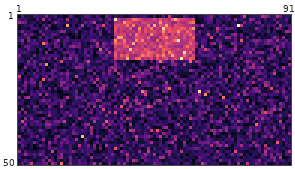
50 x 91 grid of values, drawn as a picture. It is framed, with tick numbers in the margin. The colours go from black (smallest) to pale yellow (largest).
Average level on the scale: 20%. Stripes: none. Ninth with the highest average: top middle. Odd patch: higher, in the top middle. Histogram: skewed, a long tail of high values.
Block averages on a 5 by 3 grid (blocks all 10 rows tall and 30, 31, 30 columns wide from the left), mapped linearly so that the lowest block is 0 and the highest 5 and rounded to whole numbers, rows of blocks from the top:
050 / 030 / 000 / 000 / 000
